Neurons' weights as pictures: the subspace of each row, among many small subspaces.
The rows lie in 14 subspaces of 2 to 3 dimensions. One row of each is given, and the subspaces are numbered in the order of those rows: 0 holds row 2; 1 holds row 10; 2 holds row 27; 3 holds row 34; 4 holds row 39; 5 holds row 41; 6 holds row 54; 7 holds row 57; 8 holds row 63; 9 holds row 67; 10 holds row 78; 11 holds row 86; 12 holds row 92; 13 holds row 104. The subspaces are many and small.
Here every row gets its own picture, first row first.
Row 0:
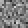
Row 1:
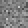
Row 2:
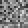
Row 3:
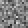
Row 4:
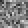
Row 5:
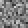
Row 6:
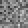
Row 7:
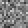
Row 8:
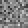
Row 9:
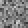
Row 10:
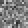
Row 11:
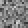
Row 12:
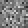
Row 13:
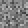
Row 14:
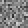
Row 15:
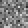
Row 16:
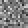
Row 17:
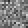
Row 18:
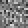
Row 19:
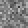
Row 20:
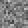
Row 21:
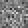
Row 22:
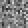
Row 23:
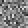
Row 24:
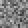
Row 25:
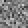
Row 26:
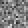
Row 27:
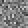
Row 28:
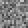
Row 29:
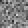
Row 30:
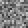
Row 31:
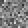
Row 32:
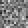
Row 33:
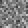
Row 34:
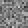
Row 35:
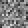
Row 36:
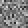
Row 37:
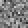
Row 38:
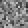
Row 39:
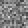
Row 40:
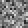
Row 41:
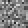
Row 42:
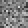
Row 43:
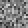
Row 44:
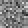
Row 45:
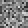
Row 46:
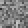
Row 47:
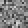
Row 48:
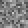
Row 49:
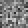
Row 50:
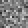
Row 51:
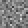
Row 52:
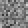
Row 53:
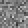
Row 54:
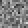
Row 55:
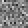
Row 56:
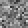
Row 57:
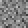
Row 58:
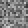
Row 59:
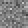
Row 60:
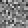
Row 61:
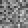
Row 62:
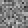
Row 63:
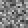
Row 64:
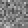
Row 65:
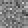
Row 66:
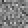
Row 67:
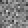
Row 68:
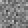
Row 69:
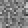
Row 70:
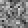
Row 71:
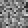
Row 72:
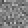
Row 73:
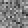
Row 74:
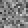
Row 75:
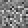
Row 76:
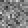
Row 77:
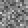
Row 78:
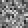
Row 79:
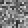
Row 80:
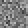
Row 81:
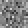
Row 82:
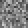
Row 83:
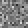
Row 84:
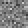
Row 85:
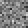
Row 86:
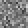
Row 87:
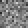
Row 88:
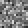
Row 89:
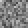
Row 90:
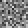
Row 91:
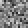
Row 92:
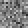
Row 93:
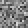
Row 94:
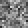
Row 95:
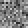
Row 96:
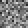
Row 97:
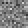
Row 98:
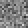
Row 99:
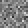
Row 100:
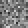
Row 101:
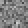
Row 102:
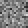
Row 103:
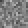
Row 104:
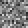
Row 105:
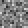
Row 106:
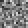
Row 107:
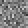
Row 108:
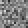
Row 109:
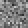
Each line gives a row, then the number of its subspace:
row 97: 5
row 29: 9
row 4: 8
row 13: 11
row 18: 10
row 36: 2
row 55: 6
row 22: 11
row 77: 8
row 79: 7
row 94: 8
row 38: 11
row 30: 4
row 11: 1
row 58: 4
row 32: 12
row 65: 5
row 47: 1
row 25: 6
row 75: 10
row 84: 5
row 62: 3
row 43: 4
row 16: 0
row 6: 0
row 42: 3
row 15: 1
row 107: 2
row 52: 13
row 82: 11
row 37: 6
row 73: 12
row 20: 10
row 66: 6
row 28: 4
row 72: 6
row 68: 9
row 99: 7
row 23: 2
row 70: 8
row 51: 10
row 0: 2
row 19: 8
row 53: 7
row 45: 3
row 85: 13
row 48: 8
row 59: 5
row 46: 7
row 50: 12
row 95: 12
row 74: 2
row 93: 7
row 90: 10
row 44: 5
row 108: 12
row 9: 1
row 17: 12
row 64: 4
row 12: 9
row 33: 7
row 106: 11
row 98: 4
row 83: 6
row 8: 0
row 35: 13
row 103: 11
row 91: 6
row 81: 9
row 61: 0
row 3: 3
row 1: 3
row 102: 13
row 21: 10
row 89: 11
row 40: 10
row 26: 3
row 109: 6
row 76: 8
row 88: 9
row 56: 8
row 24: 0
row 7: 4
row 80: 11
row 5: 2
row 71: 13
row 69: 13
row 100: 5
